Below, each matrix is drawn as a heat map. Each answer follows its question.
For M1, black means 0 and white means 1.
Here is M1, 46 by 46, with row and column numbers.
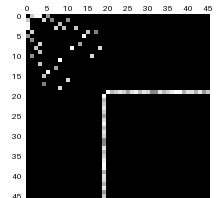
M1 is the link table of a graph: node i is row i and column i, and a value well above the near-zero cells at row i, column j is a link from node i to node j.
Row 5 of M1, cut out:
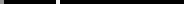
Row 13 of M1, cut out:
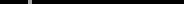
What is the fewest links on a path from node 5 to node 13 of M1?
4
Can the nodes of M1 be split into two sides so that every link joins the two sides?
yes
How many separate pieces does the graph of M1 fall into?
2
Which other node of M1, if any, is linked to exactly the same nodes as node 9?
node 12
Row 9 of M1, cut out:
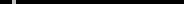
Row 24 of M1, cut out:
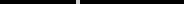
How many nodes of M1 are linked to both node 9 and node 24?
0
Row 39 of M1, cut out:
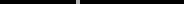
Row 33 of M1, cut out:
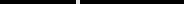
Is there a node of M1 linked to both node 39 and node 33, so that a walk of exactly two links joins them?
yes
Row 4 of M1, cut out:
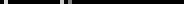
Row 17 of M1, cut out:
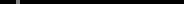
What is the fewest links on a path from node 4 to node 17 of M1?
1
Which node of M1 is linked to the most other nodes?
node 19
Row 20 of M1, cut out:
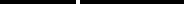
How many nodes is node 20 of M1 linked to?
1
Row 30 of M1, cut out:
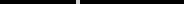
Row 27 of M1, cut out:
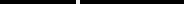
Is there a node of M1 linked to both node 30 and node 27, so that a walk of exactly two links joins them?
yes
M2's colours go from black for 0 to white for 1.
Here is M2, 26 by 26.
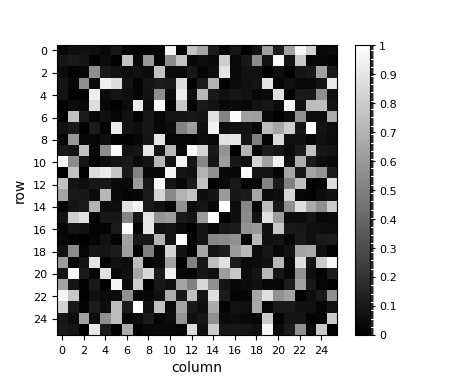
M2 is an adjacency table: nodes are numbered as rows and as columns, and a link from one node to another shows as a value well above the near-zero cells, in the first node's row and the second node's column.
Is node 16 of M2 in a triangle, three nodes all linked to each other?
yes
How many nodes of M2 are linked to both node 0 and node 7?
4
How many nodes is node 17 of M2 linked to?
7
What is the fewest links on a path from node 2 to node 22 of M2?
3
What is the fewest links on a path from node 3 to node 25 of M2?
1
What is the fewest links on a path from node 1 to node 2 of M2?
2
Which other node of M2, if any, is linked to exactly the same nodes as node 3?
node 24
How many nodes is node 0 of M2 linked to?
7
